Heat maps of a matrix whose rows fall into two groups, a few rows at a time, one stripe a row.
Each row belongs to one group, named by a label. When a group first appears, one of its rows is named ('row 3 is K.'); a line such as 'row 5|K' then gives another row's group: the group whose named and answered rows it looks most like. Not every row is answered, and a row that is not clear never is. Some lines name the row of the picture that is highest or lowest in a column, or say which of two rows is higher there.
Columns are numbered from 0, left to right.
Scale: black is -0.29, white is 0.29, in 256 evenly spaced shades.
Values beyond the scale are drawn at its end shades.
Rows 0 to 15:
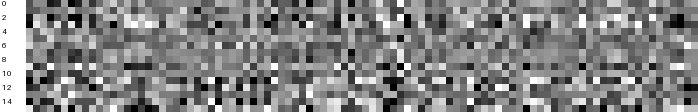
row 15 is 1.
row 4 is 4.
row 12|4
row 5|1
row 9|1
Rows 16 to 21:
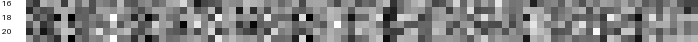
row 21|1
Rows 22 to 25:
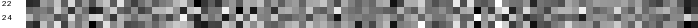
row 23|4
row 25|4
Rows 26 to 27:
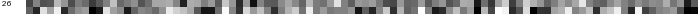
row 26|4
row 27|4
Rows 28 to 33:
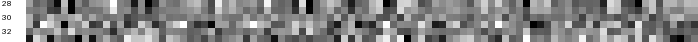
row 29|1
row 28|1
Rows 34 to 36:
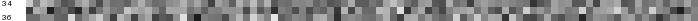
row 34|4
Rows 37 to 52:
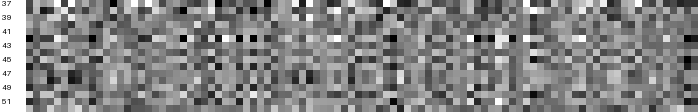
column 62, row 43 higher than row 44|No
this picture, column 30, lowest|42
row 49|4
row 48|1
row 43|4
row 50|4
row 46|4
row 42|4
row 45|4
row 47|1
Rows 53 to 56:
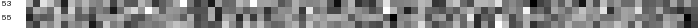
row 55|4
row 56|4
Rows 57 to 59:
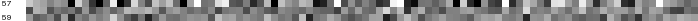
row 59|1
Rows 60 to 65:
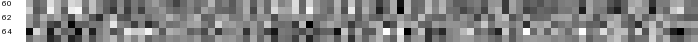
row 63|1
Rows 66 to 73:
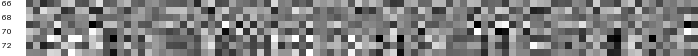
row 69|4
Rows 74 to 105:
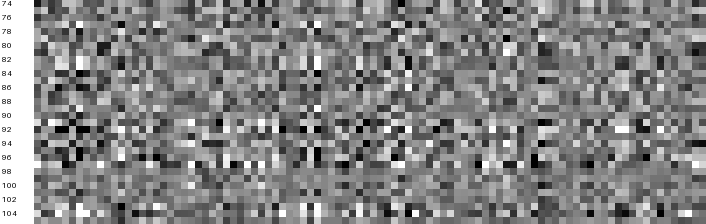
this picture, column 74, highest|92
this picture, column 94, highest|97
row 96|1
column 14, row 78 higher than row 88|No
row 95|1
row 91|4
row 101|1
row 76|4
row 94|4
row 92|1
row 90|1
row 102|4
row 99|4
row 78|1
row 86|1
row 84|1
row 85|4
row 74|4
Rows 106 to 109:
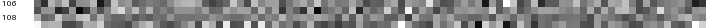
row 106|4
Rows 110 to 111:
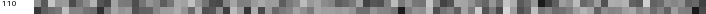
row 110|4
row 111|4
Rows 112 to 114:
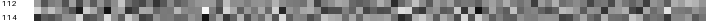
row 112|1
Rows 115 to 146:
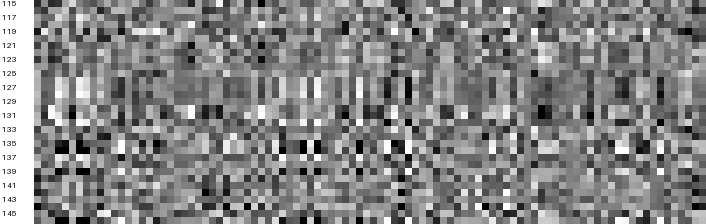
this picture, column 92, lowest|119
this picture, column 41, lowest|136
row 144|4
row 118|4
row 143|4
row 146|1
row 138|1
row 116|4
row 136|1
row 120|4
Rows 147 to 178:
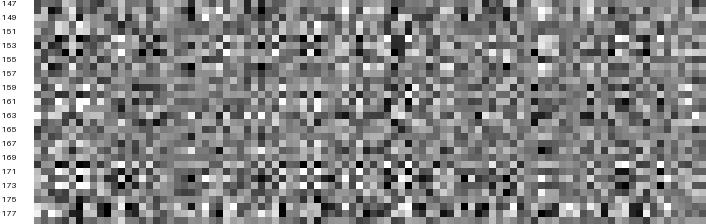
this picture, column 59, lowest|177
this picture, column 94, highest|163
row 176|4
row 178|1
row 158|4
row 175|1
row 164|1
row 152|1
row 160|1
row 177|4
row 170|1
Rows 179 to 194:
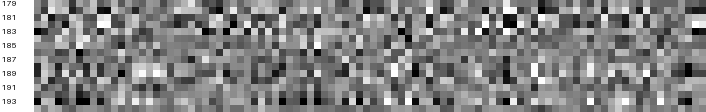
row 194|4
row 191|1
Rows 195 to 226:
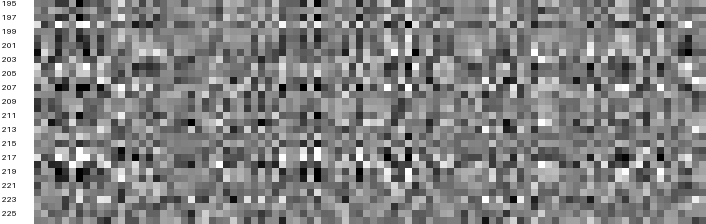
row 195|1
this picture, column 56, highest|202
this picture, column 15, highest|202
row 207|1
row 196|4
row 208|4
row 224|1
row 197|1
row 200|1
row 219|1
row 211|1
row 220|1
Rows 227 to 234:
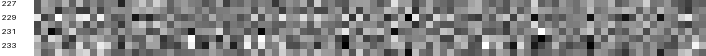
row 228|1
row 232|4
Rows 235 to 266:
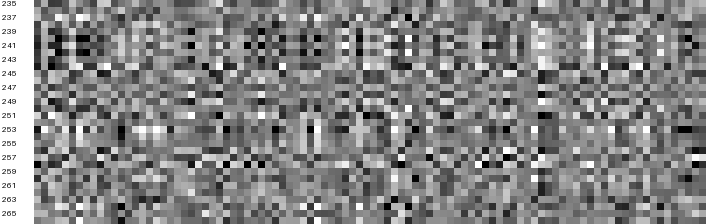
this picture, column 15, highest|253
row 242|1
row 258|4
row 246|4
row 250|1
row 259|4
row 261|4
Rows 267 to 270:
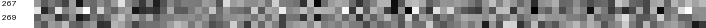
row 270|4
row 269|1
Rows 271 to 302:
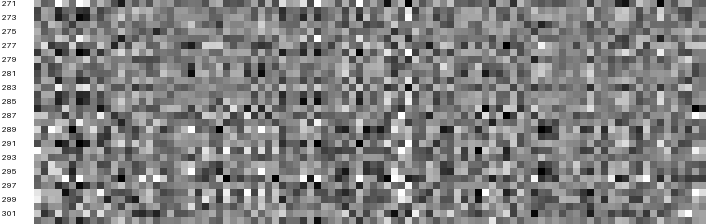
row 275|1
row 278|1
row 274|4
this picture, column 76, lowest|300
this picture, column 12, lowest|296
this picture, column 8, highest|289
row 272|1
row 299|4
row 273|1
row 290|4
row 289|4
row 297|1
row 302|1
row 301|1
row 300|4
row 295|4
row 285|1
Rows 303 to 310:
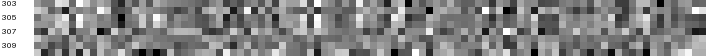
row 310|1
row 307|4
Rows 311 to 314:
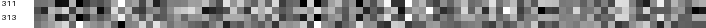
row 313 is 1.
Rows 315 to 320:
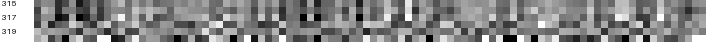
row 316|1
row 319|4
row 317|1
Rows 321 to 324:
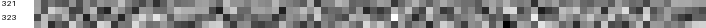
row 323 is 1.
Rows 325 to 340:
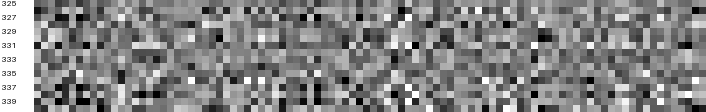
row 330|4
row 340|4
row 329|4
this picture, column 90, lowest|326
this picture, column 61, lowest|328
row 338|1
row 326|4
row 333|1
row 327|1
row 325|1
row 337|1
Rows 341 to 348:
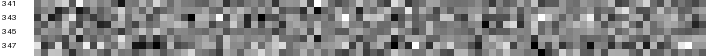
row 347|1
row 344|4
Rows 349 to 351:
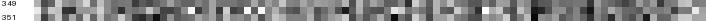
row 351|1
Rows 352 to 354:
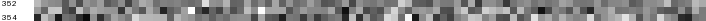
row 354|1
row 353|4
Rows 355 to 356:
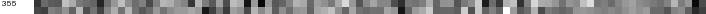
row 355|4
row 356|4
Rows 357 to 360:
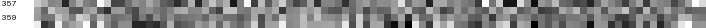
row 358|4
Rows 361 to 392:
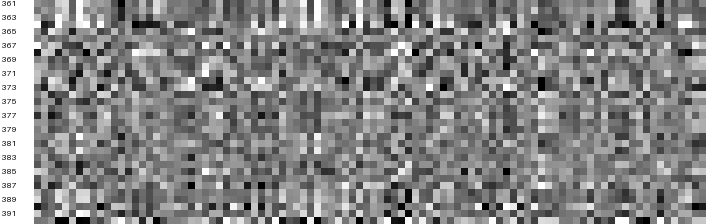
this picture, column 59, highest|364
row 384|1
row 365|4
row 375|1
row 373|4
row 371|4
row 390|4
